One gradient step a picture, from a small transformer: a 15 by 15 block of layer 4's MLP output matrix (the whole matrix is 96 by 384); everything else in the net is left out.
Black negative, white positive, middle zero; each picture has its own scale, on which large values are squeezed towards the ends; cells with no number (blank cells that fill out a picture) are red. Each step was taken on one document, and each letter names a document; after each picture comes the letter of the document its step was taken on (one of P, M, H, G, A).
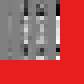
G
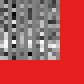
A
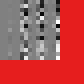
G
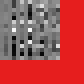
A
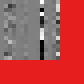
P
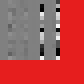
P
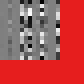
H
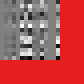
H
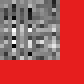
A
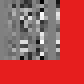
H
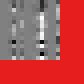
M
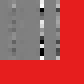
P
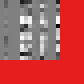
H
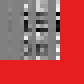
G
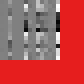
G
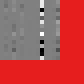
P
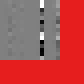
P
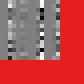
P
